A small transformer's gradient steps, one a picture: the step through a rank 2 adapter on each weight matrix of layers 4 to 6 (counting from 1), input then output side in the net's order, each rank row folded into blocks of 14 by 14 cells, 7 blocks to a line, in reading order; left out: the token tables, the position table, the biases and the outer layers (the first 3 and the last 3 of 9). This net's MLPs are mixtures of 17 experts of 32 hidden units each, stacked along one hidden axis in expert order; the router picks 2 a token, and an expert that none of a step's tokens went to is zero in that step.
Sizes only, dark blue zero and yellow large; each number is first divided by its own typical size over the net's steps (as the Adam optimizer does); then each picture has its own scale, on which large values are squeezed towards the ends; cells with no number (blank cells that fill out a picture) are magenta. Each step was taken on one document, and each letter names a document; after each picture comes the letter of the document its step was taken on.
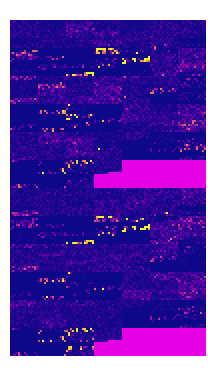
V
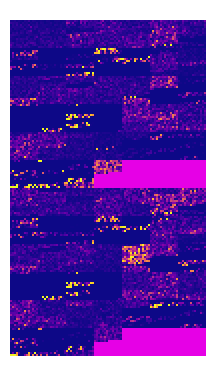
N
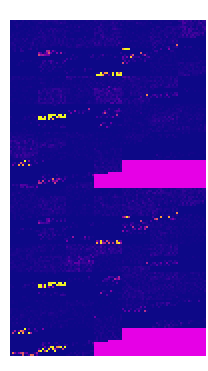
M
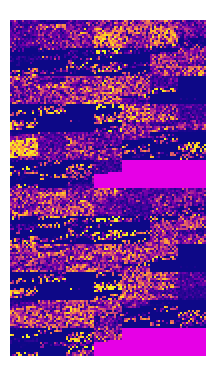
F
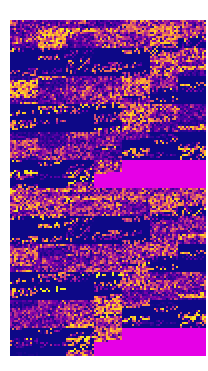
F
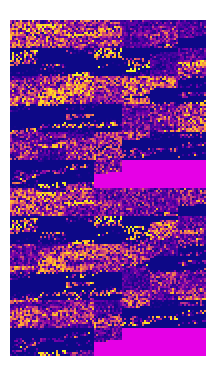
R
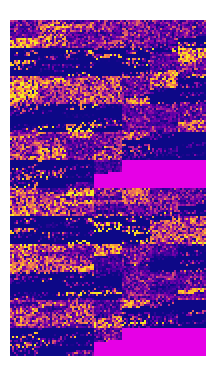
R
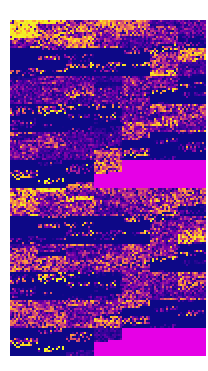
F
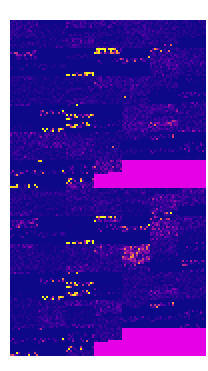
N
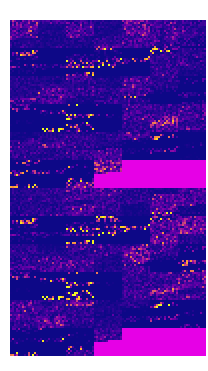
N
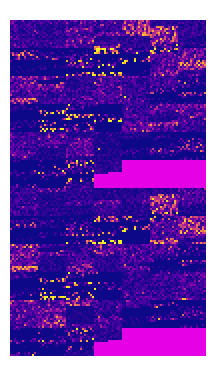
V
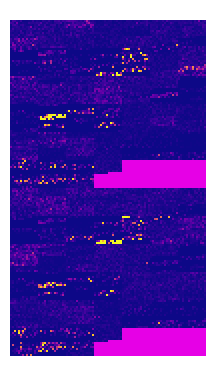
M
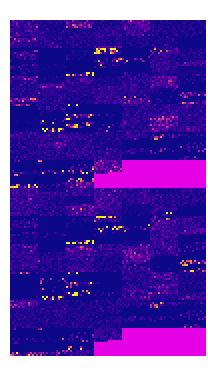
N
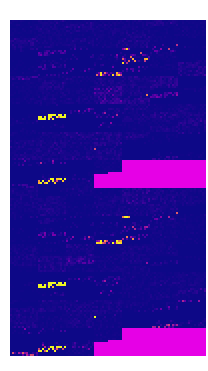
M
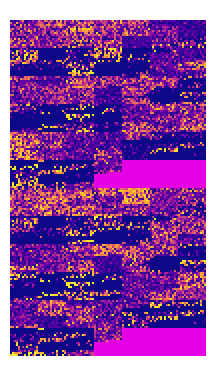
R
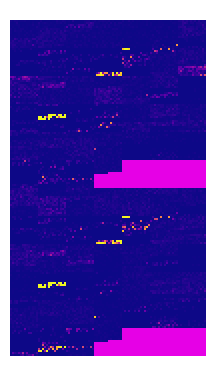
M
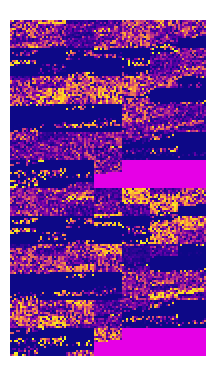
R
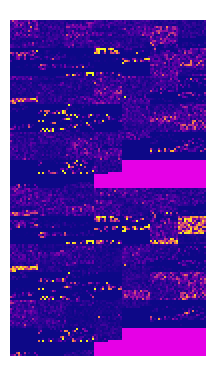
V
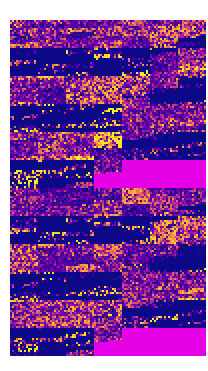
R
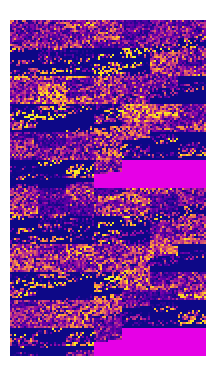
F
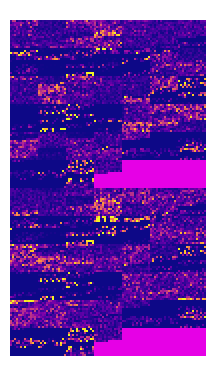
V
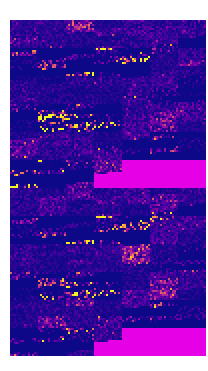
N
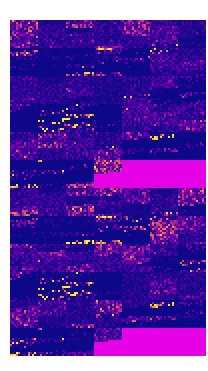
N
